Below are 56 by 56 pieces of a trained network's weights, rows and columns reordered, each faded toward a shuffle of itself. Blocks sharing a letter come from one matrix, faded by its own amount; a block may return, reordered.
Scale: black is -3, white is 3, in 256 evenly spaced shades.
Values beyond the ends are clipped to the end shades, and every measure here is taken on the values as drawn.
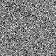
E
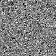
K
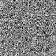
K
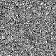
E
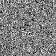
E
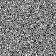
E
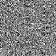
K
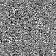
E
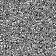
E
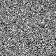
E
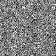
K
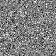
E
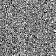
K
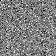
E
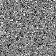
E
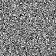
K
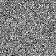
K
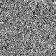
E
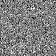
E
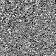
E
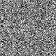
K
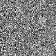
K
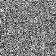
K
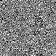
E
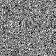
K
